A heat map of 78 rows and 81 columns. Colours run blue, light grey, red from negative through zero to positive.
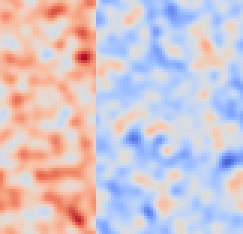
Average level on the scale: 50%. Seam: vertical, 40% of the way across, the left part higher. Lone odd cells: none.
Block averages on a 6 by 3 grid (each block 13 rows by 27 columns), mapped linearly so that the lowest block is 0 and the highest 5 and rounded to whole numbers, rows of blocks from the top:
510
421
410
411
510
511
